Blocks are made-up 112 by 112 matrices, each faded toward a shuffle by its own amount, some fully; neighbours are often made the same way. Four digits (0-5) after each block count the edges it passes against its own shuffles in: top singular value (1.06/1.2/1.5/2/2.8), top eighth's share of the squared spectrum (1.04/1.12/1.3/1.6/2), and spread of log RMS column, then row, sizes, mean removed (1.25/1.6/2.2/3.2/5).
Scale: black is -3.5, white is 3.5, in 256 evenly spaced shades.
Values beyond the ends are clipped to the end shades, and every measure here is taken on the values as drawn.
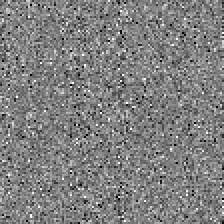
0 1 2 0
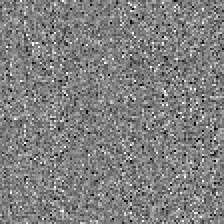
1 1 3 0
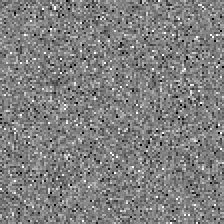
0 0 0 0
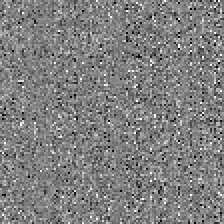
1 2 3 0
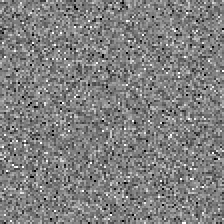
0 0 0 0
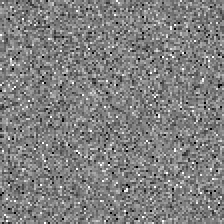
0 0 0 0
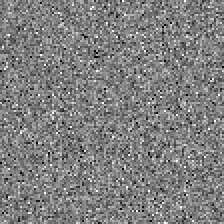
0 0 0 0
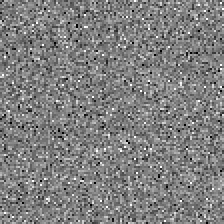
0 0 0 0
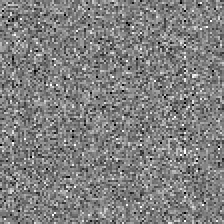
1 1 2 0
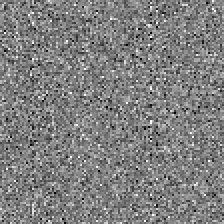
1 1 2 0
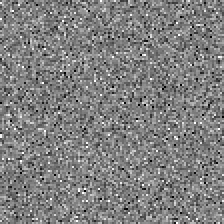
0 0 0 0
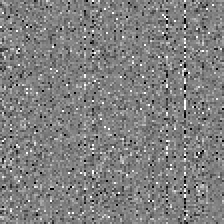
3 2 3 1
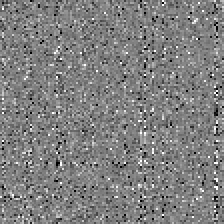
2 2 3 2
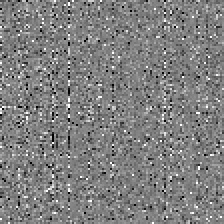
2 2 3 2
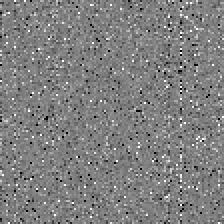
2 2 2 0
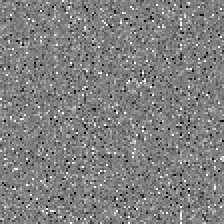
1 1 1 0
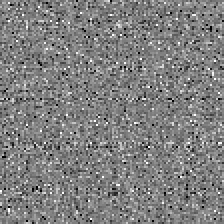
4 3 1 2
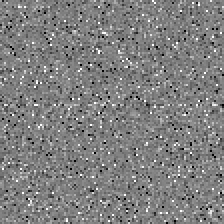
2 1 0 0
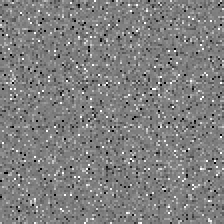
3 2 0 1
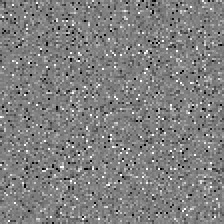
3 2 1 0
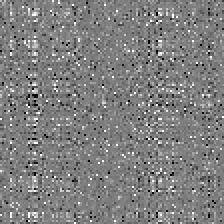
5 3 3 2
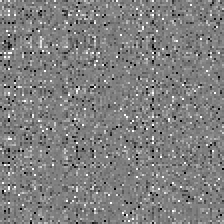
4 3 2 2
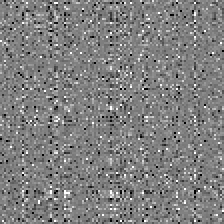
5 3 3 2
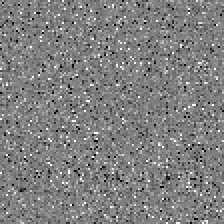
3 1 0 0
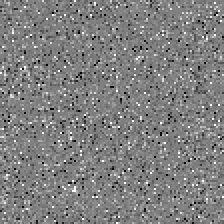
2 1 0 0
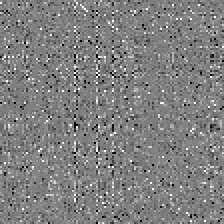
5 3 2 2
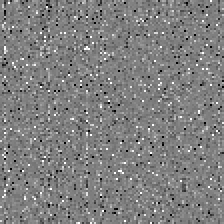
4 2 1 0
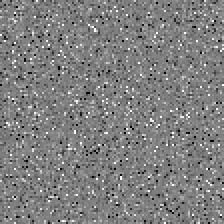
2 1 0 0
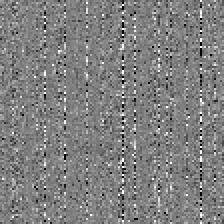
3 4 4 0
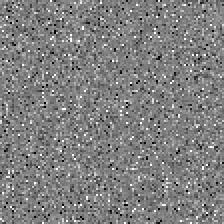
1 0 1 0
